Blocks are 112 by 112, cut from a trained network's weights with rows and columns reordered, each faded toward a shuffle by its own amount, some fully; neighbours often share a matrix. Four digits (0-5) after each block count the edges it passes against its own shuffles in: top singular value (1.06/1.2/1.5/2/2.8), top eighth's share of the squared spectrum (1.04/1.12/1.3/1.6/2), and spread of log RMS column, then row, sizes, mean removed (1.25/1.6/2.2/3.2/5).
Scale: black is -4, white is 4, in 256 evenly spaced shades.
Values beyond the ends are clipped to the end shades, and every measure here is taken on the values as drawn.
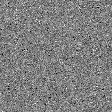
1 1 0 0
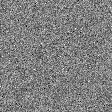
0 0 0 0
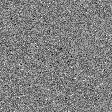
0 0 0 0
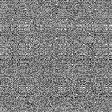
4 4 2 2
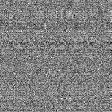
4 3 1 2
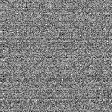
4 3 1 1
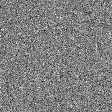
0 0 0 0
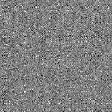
4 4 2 2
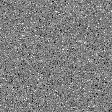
0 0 0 0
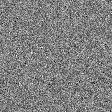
0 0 0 0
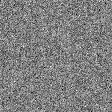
1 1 0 0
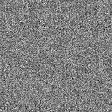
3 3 0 1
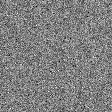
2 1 0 0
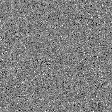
2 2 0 1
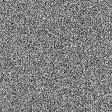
2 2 0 0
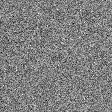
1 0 0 0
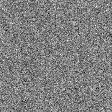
2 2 0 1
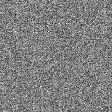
2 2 0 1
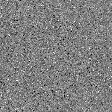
2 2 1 0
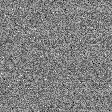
2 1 0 0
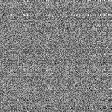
4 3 1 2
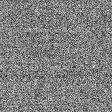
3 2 0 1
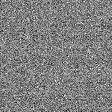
3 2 0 1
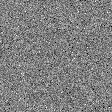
1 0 0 0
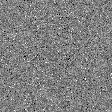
2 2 1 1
